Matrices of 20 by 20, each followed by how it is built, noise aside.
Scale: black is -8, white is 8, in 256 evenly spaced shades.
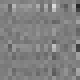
low rank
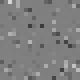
sparse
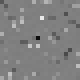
sparse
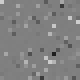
sparse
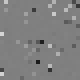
sparse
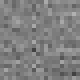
low rank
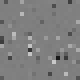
sparse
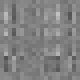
low rank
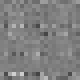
low rank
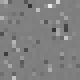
sparse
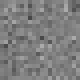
low rank
